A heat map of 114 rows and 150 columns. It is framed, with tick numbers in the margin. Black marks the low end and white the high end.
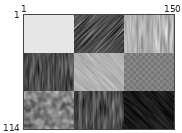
It is made of 3 by 3 panels. Panel 1,1: very high, flat. Panel 1,2: low, slanting up to the right. Panel 1,3: high, streaked downward. Panel 2,1: low, streaked downward. Panel 2,2: high, slanting down to the right, faint in contrast. Panel 2,3: middling, checkered, faint in contrast. Panel 3,1: middling, blotchy. Panel 3,2: low, streaked downward. Panel 3,3: very low, slanting down to the right, faint in contrast.
